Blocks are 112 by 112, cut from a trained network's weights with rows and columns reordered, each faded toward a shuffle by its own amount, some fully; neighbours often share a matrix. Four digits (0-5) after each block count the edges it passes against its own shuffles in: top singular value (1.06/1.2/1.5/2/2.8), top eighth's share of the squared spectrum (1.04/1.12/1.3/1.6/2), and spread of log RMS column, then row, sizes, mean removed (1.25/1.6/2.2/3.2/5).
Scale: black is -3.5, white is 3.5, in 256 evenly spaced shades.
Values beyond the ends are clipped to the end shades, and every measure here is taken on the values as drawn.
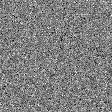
1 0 0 0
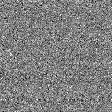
3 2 0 1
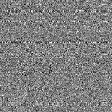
4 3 1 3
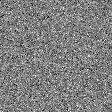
0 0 0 0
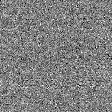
3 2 0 1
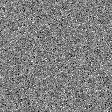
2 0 0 0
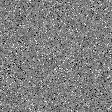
0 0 0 0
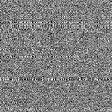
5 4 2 3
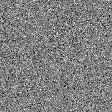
0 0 0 0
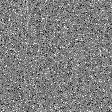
0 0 0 0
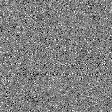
3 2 0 2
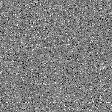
3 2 0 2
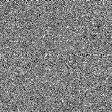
4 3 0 2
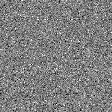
3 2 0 1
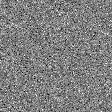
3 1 0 0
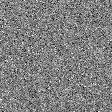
0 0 0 0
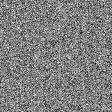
1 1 0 0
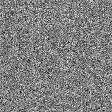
2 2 0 0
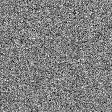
1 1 0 0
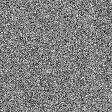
2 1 0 0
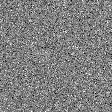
1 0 0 0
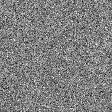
1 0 0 0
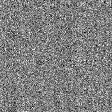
3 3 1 1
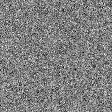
2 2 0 0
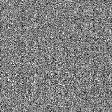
3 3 1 2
